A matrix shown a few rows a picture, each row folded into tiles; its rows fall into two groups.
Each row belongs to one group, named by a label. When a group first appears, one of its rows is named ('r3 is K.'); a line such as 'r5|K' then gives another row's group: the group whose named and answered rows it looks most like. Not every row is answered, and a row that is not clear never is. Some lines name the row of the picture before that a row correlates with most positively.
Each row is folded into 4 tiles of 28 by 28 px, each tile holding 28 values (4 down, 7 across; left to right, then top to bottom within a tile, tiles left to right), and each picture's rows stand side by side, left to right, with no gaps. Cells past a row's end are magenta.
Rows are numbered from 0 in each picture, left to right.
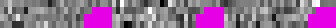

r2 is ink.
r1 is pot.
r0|pot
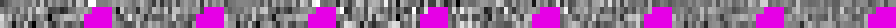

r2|ink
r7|pot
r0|ink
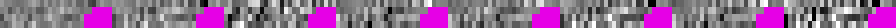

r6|ink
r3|ink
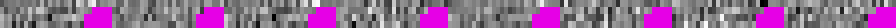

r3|pot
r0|ink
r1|pot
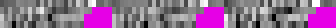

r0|ink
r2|ink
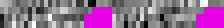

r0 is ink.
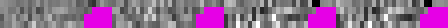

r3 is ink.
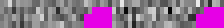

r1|pot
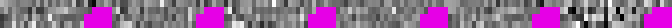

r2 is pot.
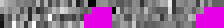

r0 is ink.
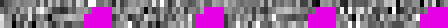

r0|ink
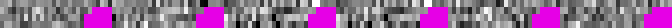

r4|pot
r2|ink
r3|ink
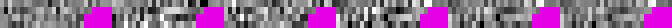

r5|ink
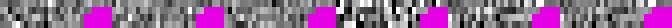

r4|ink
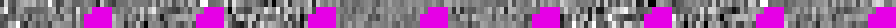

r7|ink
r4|pot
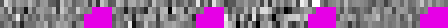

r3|pot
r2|ink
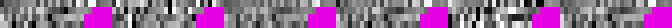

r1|pot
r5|ink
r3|ink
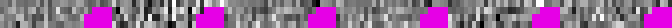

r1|pot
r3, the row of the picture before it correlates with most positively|4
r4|ink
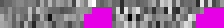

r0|ink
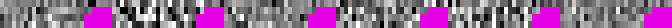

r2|pot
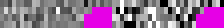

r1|pot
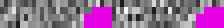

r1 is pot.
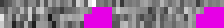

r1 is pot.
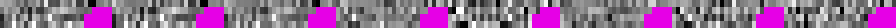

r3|pot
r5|ink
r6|pot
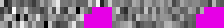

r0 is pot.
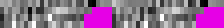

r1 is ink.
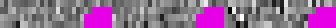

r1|ink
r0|pot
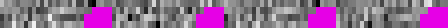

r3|ink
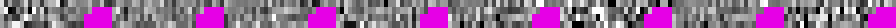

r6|ink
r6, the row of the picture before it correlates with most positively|3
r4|ink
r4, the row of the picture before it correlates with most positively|3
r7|pot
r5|pot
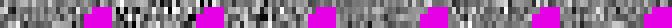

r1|pot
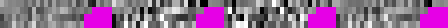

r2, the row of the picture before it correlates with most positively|4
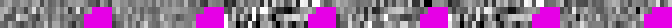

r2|ink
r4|ink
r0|pot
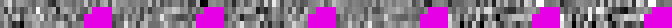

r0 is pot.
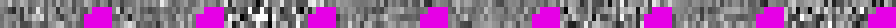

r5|pot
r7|pot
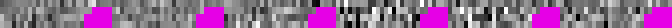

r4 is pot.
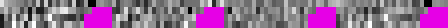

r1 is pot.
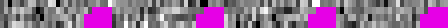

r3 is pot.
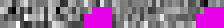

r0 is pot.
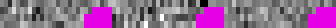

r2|pot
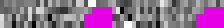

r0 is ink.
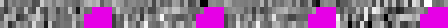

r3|ink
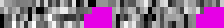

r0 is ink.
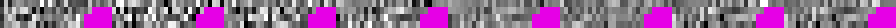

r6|ink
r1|pot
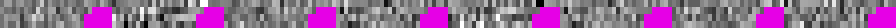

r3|pot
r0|pot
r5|pot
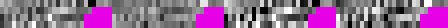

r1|ink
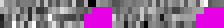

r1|ink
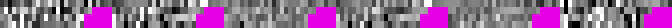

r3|ink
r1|ink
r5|pot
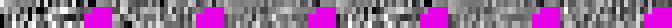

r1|pot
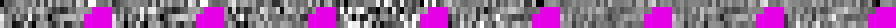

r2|pot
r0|ink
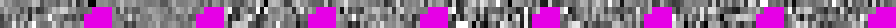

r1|pot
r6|ink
